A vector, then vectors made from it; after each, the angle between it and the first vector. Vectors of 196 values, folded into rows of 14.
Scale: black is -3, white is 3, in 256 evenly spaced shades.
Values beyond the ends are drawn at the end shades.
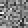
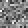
partly opposed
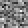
orthogonal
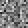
partly opposed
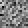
partly aligned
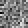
nearly opposite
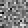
nearly opposite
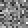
partly aligned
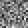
orthogonal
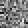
nearly opposite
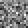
orthogonal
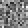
orthogonal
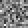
orthogonal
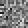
nearly opposite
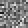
nearly opposite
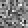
partly opposed
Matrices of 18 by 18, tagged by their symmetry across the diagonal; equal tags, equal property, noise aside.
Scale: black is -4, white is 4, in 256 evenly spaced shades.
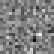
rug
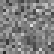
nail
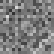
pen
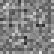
pen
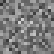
pen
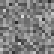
rug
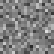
rug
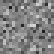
nail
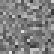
nail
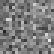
nail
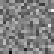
rug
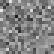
pen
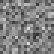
pen
